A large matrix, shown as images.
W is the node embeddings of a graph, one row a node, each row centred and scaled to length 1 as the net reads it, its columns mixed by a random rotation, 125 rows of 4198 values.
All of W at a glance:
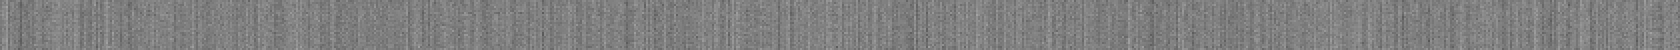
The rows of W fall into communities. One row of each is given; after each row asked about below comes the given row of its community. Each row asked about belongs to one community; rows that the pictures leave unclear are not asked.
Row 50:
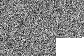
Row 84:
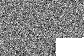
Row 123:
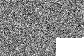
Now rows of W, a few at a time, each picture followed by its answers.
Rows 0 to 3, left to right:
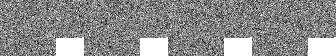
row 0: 50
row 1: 50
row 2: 123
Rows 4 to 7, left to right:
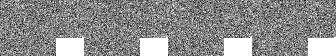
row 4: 50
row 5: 50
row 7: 123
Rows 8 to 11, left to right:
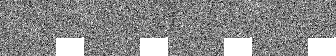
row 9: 123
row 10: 84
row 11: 50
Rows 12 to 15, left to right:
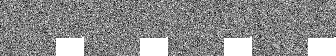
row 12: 50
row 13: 84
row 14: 50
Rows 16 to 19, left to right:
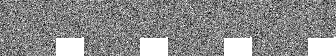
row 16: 84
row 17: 123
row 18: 50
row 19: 123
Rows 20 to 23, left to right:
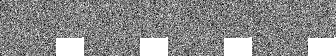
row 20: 84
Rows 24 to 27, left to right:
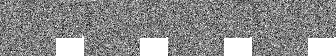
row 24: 50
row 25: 84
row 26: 123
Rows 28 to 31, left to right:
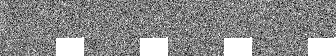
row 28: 123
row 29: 50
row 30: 84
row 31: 123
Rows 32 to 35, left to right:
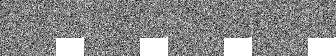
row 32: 84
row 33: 50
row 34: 123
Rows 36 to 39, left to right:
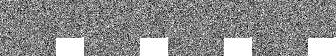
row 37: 84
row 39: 84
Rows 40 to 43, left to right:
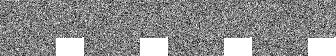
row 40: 84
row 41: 50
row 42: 50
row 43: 50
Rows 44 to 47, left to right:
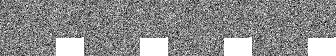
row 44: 84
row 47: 84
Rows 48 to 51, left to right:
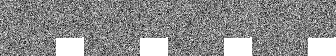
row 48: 50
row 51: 123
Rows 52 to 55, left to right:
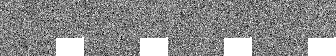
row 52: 50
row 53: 84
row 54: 123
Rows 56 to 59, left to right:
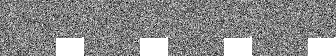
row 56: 84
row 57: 50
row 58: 50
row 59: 123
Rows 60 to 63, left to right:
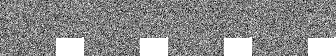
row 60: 84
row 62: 123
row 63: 50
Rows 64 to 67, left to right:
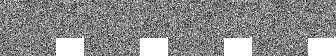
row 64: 50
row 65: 50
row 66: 50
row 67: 50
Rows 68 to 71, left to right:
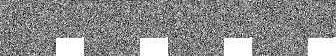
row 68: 123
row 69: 84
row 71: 123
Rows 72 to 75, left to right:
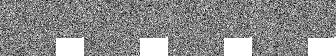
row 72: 84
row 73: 50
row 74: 123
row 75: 123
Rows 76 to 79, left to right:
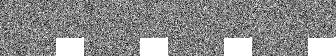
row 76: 84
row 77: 84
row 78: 123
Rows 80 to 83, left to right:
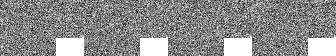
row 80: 50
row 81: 84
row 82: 50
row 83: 50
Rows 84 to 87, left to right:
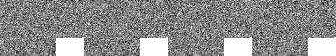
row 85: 50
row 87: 123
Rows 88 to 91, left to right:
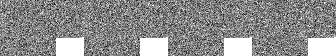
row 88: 123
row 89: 123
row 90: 84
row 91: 50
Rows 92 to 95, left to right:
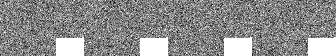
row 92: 50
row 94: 123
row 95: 84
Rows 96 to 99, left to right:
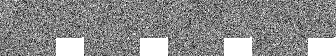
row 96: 123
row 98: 50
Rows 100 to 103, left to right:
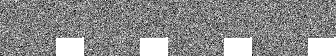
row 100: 123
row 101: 123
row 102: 84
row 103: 50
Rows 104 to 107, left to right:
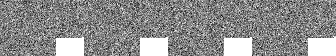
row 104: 50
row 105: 123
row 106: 84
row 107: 50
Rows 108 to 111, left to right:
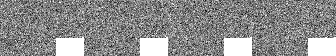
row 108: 50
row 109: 50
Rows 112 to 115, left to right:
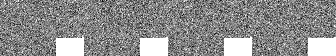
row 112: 50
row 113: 123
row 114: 123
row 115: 123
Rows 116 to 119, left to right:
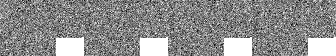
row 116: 123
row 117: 84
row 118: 84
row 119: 84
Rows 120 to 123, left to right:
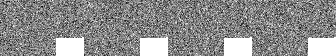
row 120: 50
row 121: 50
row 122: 123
